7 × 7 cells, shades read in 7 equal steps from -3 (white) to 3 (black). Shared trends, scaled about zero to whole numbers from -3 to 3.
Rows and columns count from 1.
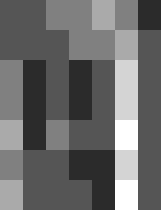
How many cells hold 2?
9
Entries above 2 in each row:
0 0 0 0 0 0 0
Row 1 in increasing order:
-1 0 0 0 1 1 2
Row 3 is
0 2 1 2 1 -2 1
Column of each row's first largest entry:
7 1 2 2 2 4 5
